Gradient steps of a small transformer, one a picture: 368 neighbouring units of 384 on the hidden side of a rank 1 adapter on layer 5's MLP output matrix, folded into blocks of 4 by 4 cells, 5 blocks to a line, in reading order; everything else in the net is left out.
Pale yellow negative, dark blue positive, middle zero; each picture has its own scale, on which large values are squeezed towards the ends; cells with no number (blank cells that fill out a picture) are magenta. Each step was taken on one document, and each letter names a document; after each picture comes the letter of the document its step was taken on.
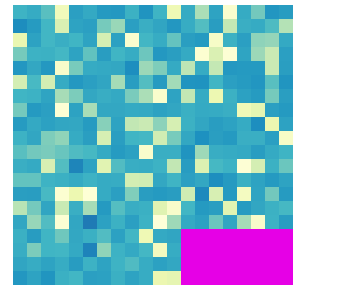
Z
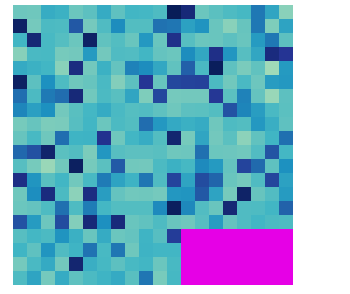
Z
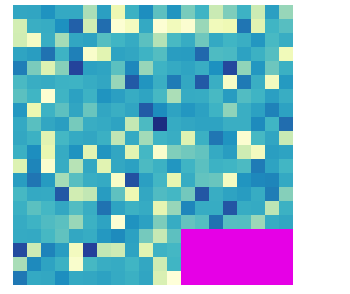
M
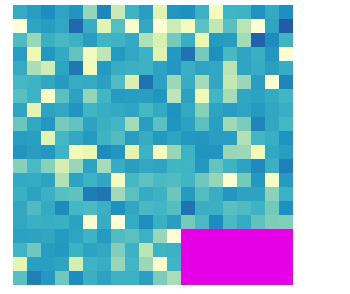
M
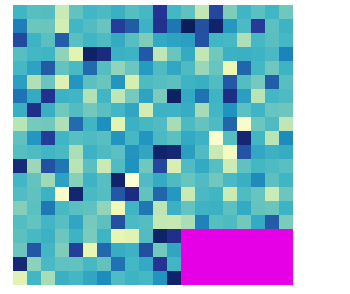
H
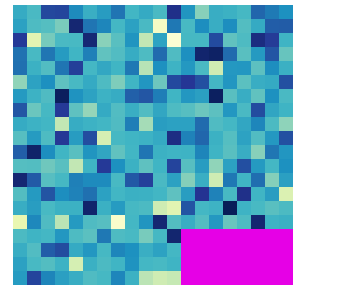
Z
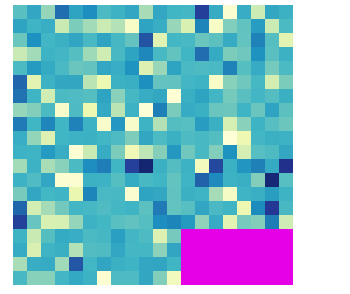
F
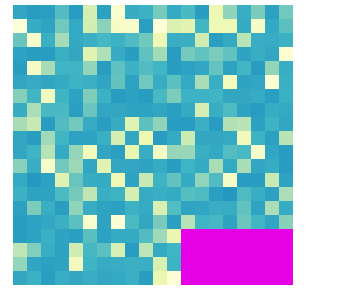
M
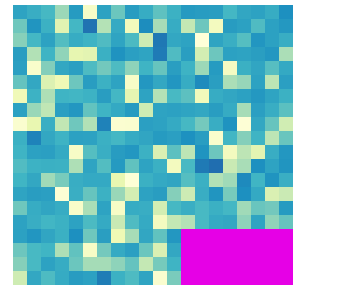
H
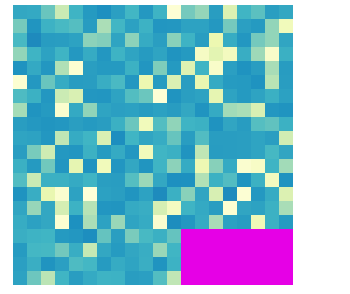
Z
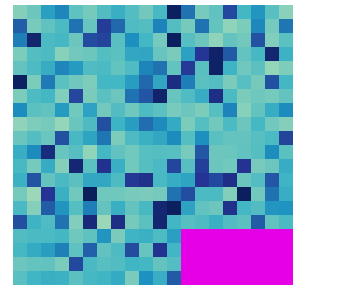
Z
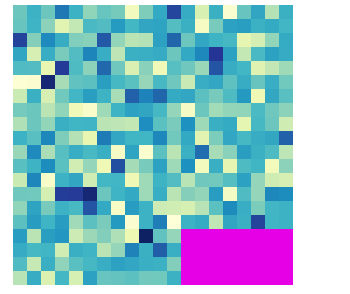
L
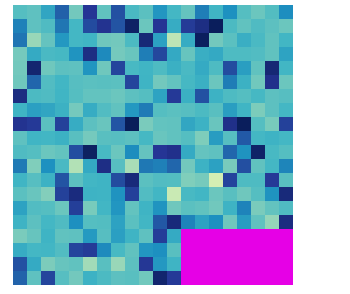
H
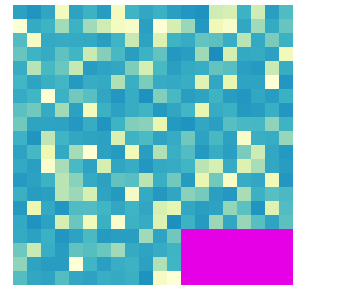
M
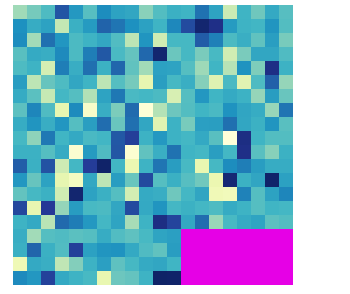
F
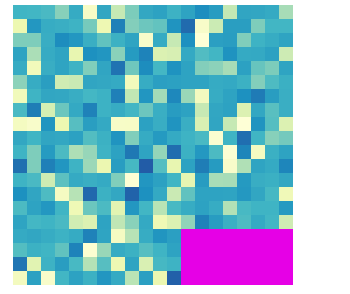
H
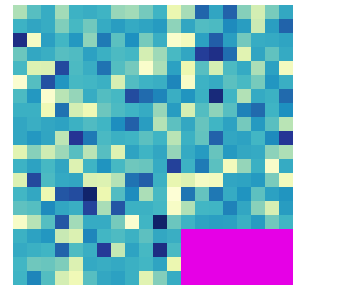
L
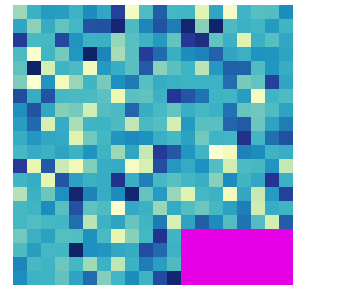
H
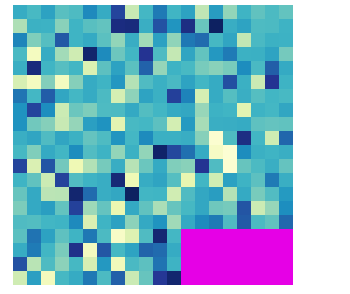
H
